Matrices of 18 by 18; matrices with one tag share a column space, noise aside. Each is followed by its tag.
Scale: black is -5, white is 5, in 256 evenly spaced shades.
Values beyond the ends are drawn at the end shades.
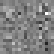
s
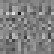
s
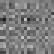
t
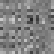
t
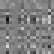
t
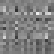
s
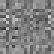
t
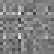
s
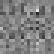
s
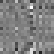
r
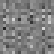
t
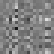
t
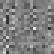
t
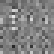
t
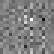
t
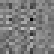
t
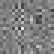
t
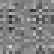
t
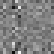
r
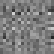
s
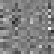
t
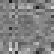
r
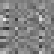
t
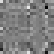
r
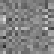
t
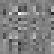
s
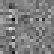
t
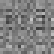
t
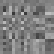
s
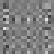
t
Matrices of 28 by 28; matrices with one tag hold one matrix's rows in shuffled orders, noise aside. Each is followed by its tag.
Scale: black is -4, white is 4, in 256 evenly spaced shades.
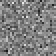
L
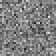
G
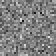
G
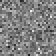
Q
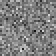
G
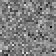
L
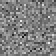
G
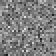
L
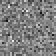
L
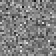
G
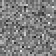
G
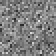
Q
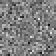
Q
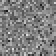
L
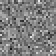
Q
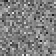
L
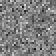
G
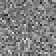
L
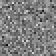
L
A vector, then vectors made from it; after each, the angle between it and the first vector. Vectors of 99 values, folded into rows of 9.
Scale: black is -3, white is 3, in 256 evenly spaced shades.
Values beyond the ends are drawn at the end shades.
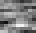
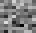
partly opposed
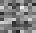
partly opposed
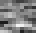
nearly parallel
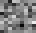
partly opposed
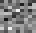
orthogonal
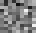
orthogonal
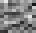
partly opposed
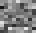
partly opposed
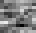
nearly opposite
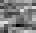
nearly opposite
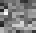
partly aligned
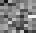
orthogonal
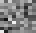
orthogonal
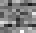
partly opposed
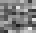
partly opposed
